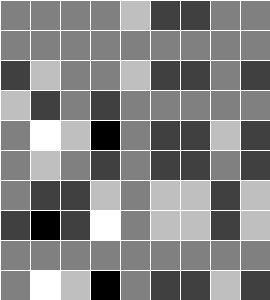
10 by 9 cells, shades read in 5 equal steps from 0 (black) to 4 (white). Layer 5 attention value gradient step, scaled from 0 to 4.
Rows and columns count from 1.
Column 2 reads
2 2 3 1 4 3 1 0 2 4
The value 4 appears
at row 5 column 2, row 8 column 4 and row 10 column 2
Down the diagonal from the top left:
2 2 2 1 2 1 3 1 2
